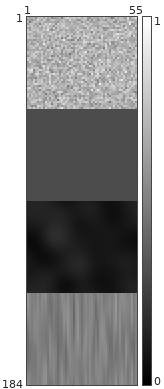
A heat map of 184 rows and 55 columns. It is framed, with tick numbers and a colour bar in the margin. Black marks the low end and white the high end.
The table splits into 4 rows of 1 panel. Panel 1,1: high, fine-grained. Panel 2,1: low, flat. Panel 3,1: very low, smooth, faint in contrast. Panel 4,1: middling, streaked downward, faint in contrast.
